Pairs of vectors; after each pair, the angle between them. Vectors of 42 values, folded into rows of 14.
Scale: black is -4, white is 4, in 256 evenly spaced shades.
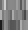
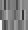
partly opposed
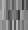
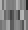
partly aligned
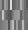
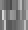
orthogonal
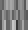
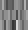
nearly opposite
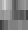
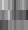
nearly parallel
